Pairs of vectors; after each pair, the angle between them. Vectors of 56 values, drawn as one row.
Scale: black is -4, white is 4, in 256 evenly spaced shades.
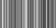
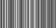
partly aligned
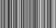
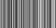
nearly parallel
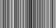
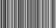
partly aligned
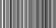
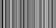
nearly opposite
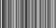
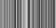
partly opposed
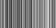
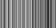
nearly opposite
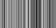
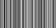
orthogonal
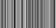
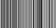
orthogonal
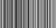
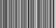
partly aligned
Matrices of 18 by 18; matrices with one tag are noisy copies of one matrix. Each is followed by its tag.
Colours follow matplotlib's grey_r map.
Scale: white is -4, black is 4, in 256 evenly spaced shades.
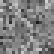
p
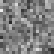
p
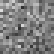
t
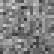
t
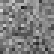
t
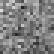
t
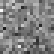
t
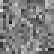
p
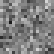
p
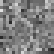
p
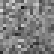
t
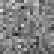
t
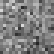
t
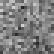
t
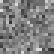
p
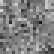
p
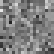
p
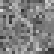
p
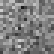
t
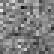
t
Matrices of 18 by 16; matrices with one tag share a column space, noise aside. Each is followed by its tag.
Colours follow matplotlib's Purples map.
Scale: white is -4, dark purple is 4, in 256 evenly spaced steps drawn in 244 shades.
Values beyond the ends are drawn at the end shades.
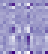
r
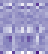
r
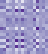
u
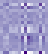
r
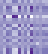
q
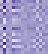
u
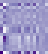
r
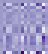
r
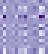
q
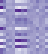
u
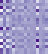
u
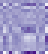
r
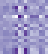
q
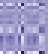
r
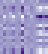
q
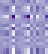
q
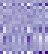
r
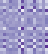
u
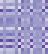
u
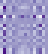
q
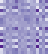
u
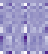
r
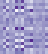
u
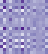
u
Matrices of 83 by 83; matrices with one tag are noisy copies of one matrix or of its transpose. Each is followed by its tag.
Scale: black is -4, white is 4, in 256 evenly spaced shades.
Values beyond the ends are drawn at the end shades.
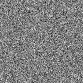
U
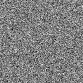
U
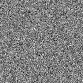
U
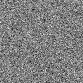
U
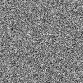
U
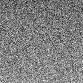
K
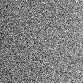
K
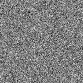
U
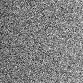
K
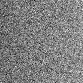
K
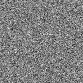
U
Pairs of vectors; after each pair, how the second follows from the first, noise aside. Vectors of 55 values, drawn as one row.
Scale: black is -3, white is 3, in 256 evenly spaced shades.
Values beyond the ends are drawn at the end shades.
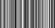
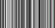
reversed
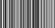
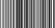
reversed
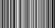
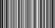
reversed
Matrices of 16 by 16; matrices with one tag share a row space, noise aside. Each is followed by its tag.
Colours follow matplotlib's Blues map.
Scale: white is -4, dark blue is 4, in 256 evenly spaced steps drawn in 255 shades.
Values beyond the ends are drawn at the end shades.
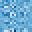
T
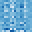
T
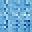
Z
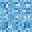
Z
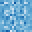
T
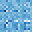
Z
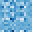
T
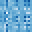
Z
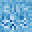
T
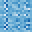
Z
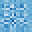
T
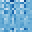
T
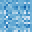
Z
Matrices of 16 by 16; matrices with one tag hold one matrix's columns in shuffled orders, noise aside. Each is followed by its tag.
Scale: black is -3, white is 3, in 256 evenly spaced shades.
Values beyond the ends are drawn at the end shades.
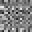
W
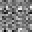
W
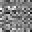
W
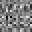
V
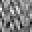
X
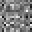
V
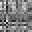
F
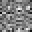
W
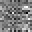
W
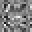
V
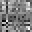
F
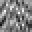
X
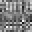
F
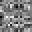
V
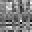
F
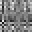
F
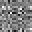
W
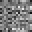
W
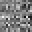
V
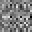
V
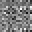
W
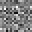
W
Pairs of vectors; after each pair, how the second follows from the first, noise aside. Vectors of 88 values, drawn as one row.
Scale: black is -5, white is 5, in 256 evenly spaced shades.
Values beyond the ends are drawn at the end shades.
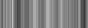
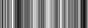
scaled up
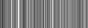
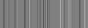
partly zeroed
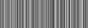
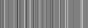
partly zeroed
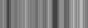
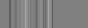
partly zeroed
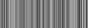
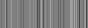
partly zeroed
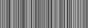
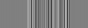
partly zeroed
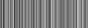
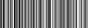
scaled up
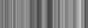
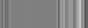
partly zeroed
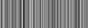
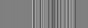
partly zeroed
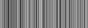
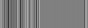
partly zeroed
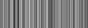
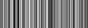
scaled up
